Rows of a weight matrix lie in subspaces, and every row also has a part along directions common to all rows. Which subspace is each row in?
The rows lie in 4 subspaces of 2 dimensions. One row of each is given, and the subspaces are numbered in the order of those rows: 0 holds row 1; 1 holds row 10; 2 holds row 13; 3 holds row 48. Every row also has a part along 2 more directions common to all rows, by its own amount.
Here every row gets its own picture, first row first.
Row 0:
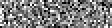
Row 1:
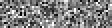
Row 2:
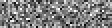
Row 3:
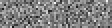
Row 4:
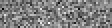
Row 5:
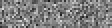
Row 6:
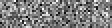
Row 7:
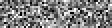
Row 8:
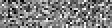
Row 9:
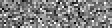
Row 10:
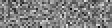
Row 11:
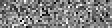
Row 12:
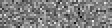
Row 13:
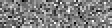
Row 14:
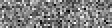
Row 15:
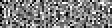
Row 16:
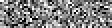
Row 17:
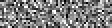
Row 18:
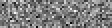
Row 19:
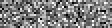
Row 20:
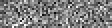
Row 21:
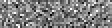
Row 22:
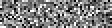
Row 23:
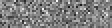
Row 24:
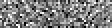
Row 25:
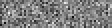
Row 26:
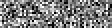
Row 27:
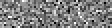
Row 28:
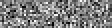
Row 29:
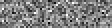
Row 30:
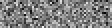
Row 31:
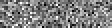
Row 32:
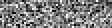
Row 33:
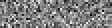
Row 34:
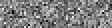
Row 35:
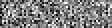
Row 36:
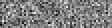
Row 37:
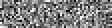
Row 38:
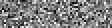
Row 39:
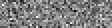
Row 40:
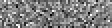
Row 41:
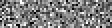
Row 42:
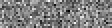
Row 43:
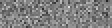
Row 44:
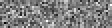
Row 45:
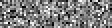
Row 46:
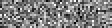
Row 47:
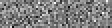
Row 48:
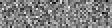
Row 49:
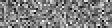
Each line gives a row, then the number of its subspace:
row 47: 3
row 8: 1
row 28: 0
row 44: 0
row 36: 0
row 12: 2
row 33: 1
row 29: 2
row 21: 1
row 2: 1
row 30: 3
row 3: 3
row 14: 2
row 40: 1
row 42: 2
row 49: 1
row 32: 1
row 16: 3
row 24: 1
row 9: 2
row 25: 0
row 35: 0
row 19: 2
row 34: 0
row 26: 0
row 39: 1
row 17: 1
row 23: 3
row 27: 2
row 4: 2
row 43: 3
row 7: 0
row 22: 2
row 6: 3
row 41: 1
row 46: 2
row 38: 2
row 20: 3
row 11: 3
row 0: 0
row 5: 2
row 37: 2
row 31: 3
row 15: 0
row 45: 0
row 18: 1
